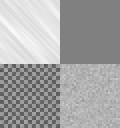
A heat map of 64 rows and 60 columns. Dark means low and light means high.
The table splits into 2 rows of 2 panels. Panel 1,1: very high, slanting down to the right, faint in contrast. Panel 1,2: middling, flat. Panel 2,1: middling, checkered, strong in contrast. Panel 2,2: high, fine-grained, faint in contrast.
